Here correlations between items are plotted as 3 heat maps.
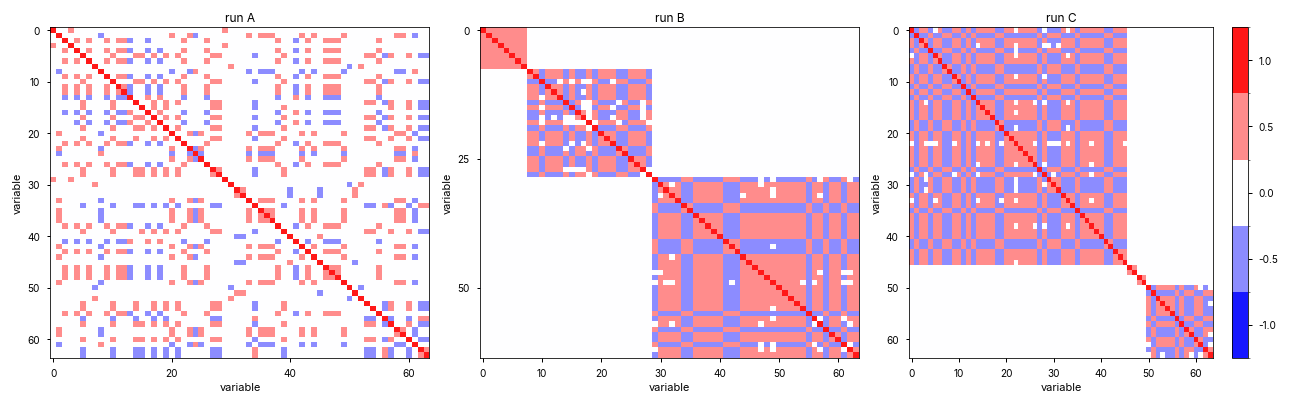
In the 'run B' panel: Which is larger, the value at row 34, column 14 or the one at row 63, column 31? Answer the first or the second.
the second
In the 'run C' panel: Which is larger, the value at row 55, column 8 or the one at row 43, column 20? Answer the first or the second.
the second
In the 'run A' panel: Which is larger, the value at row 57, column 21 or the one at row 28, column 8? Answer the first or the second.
the first
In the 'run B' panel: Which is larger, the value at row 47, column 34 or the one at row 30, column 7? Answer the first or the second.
the second
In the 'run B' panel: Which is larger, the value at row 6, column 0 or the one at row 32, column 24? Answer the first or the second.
the first
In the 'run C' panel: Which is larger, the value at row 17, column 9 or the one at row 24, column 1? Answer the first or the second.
the first
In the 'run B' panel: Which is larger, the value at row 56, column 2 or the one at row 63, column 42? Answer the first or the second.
the first
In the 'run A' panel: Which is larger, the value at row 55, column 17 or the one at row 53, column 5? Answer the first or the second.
the second
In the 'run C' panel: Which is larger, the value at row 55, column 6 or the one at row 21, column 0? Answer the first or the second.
the second
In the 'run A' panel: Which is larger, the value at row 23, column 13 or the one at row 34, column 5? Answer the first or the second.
the first
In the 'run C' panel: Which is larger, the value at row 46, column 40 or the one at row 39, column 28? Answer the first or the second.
the second
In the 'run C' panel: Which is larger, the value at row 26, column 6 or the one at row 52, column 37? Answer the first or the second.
the first
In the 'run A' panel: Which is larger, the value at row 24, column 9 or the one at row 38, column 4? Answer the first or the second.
the second
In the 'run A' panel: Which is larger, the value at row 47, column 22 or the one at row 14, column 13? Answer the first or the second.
the first
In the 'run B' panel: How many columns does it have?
64
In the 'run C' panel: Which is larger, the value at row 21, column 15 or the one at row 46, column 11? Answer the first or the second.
the first
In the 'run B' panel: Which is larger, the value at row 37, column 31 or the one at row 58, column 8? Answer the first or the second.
the first
